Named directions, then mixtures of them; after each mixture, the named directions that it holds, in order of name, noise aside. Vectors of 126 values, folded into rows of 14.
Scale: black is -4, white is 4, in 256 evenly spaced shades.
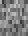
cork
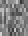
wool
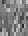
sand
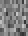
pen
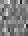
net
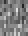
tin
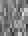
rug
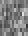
cork, rug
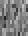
cork, sand, tin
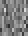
pen, rug, sand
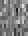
tin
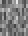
cork, sand, wool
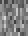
pen, sand, tin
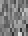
rug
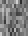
wool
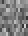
net, sand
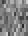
sand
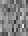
sand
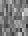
rug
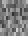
cork, pen, rug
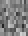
pen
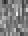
cork, pen, tin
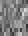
rug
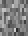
cork, pen, wool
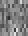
cork, sand, wool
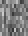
wool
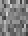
cork, net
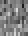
tin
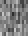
tin, wool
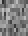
cork, wool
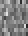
net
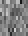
net, wool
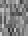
wool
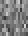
net, sand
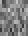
cork, rug, sand
